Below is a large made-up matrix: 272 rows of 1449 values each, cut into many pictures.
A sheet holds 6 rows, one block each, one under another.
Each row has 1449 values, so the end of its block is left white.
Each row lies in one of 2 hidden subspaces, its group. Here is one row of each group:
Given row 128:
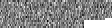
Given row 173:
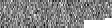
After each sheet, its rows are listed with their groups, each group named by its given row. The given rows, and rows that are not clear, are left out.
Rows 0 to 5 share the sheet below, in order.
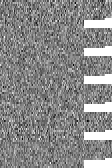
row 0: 128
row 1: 173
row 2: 173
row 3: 128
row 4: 128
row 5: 128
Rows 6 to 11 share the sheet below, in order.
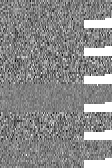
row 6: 128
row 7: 128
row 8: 128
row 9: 173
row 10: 128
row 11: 128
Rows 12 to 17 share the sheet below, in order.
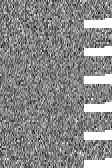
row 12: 173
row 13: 173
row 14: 128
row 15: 128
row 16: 128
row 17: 128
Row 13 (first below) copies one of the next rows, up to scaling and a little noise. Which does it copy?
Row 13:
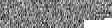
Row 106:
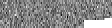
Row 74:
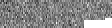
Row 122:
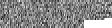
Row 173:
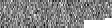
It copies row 122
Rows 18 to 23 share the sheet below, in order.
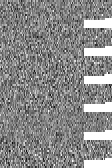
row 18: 128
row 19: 128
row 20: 173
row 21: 128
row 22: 173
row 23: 173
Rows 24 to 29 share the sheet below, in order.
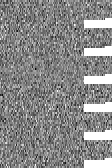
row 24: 173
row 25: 173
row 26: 173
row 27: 173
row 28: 173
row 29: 173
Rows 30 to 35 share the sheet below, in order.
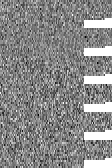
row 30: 173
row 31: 173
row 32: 173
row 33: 128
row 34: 173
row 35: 128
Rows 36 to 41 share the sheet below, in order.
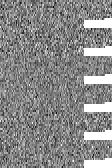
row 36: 173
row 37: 173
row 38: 128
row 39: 173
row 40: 173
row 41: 173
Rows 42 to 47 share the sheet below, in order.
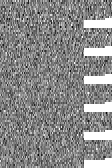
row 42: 128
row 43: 173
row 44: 128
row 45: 128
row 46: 128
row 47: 128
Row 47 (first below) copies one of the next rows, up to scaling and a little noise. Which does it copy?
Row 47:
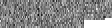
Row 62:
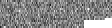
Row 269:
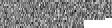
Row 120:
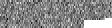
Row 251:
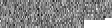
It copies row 251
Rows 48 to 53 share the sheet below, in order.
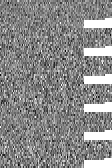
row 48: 128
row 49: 128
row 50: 128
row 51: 173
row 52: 128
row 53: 173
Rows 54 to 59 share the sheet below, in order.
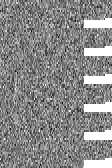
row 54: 173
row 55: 173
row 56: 173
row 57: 128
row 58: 128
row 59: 128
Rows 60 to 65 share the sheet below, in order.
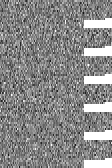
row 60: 173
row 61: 173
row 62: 128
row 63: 173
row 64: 173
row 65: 128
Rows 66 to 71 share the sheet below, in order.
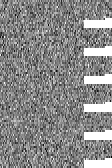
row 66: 173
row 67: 173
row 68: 128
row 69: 173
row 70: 128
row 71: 128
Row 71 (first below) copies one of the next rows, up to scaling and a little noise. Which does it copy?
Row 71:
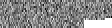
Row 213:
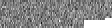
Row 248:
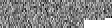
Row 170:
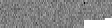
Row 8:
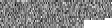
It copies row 248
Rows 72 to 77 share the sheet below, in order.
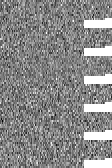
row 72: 173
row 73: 173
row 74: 173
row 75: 128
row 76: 173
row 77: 128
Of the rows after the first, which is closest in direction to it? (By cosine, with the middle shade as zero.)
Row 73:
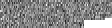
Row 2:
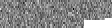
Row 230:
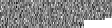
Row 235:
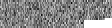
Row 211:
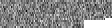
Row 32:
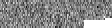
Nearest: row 230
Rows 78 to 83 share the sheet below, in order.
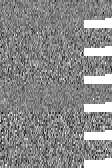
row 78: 128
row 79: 173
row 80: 128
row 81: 173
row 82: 173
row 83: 173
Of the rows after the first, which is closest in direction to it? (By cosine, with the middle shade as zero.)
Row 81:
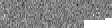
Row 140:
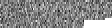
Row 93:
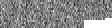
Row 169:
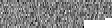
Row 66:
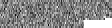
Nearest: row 66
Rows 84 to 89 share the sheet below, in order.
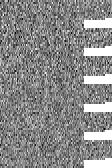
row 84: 173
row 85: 128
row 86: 173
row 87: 173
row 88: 173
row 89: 128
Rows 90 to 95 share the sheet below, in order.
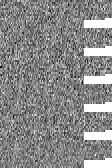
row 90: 128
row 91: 173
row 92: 173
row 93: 173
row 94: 128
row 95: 128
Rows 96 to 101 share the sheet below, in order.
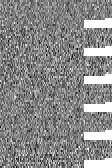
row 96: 173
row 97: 128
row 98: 128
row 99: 128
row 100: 128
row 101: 128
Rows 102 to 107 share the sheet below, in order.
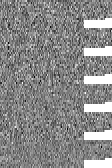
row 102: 173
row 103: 128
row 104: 128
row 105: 173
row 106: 173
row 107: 128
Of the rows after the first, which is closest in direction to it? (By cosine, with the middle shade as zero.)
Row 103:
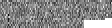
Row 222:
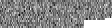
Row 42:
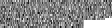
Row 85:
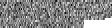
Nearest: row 42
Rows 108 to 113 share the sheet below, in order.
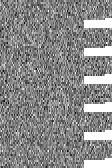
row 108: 173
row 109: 173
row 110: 173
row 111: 173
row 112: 173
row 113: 173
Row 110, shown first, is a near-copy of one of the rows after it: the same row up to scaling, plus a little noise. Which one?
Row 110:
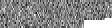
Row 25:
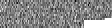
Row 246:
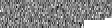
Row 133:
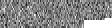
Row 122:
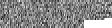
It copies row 133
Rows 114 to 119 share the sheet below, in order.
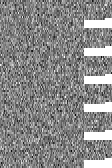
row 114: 128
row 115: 128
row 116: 128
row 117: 128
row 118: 128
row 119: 173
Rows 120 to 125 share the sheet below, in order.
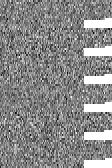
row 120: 128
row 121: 128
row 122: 173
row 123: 128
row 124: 173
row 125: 128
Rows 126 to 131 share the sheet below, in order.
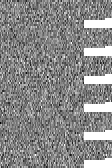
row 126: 128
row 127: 173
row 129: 128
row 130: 173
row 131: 173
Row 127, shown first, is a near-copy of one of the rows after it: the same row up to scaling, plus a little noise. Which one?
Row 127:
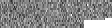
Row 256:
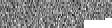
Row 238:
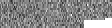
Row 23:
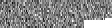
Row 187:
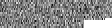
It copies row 238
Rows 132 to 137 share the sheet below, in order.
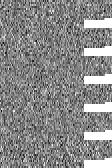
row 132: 128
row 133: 173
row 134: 128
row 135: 128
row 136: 173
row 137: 173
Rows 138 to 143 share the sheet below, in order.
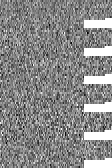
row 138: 128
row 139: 173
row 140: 128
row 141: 128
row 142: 173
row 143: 173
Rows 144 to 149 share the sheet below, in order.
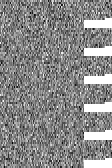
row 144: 173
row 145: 128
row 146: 173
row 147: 173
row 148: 173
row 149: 128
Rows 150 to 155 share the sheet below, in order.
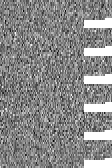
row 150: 128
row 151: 128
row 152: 128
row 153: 173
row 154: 128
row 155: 128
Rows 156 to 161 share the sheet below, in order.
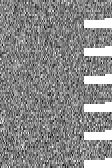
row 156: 128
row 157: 128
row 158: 128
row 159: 128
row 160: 173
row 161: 173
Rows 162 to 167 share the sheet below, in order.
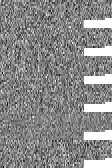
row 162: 128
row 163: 173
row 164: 128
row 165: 173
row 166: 128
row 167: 173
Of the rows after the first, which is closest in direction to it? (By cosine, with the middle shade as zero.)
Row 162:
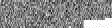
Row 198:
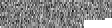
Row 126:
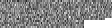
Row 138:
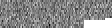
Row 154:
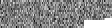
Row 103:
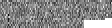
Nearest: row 103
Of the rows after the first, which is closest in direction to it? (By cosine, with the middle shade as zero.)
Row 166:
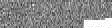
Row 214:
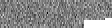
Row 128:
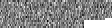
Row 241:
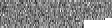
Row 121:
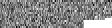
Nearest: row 121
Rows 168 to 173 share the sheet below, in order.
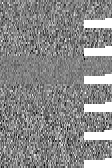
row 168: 173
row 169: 128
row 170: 128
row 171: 173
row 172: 173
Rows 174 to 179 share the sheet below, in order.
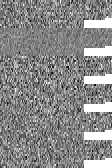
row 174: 128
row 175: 128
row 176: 128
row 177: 128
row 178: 128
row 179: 128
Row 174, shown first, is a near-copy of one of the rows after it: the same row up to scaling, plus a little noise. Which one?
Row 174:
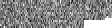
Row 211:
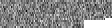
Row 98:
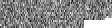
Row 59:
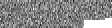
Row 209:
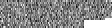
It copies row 98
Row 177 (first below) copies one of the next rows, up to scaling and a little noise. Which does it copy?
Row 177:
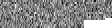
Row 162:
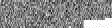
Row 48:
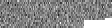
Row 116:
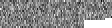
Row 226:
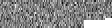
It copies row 226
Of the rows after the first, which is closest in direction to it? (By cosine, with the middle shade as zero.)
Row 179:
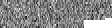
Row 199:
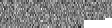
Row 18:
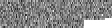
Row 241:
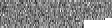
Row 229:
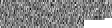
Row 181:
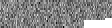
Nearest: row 199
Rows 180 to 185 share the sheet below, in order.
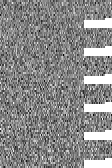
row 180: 128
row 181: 173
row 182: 173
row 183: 128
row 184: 128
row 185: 128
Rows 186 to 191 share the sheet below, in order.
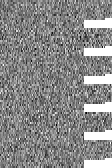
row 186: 173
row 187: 173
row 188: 173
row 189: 173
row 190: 128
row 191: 128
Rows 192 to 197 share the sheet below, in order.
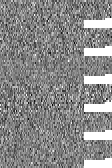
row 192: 173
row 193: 173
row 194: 128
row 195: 128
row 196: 173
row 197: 128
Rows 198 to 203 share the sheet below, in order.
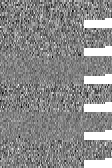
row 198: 173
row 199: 128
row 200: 173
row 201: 173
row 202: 128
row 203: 128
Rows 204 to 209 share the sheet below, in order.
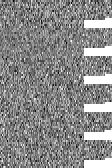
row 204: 128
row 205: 128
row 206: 173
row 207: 173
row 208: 173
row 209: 128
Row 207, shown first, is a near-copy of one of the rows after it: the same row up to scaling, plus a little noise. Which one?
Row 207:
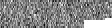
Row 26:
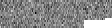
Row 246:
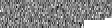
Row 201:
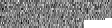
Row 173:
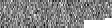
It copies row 173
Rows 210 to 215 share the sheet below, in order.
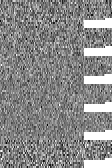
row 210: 128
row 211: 128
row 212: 173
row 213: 128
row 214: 173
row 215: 173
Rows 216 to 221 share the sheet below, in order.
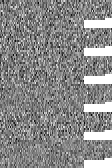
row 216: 173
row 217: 128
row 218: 173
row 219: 128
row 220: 128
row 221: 173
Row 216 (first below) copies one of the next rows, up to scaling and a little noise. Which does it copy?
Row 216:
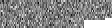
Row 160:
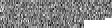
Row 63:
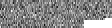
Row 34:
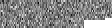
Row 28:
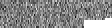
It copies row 34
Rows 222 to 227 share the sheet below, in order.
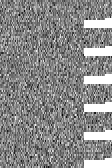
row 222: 128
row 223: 128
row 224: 128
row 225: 173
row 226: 128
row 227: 128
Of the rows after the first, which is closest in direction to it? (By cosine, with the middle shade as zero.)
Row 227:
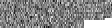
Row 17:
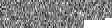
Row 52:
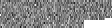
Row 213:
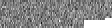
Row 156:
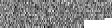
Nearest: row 156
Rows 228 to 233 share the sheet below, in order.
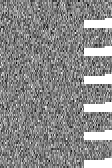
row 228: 173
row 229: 128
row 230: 173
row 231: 173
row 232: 173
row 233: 173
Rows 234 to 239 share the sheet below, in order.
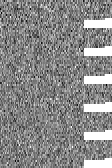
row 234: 128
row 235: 128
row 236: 128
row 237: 128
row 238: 173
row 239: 128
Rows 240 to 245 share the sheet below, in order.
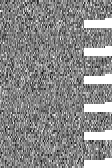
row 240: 173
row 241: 173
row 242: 128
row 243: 173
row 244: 128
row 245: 128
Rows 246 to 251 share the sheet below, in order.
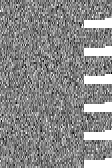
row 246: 173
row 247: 128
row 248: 128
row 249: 173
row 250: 173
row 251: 128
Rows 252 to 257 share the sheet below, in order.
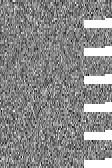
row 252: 128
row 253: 173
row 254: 173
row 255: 128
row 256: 173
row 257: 128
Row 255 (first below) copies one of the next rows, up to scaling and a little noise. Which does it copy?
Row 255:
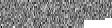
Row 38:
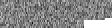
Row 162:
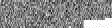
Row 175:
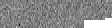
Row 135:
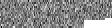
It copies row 135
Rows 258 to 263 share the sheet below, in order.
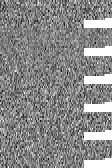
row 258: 173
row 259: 128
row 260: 173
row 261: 128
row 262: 173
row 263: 173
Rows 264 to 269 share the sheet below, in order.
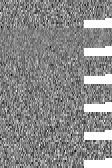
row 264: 173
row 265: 128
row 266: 128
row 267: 173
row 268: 128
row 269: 128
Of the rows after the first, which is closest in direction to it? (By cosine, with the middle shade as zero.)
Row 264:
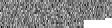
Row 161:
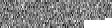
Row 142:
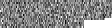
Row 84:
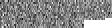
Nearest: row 84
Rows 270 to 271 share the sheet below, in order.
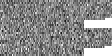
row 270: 173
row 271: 173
